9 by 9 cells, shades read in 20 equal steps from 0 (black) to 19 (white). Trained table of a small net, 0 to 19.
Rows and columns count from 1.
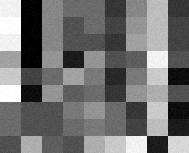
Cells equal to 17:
0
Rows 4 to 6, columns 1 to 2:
12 0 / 15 5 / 19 1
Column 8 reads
14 14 14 18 15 13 15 14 2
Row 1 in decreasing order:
18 14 10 10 8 8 4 4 0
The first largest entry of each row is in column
1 1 1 8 1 1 8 8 7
